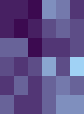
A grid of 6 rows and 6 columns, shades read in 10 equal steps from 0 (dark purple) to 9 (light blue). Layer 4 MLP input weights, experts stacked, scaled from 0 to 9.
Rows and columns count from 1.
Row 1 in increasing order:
0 1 1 2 5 6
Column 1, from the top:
1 1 4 3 2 4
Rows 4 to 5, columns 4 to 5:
7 3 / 4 5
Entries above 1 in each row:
3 3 5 6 6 6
